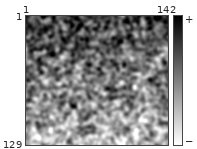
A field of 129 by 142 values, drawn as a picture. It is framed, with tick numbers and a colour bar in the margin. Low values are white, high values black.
Grain: blotchy. Slope: up to the top. Odd rows or columns: none. Stripes: none.
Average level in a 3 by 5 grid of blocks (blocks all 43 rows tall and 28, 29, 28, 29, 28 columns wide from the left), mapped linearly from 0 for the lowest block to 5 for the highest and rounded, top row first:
5 5 4 4 4
3 2 3 3 2
0 1 0 0 0
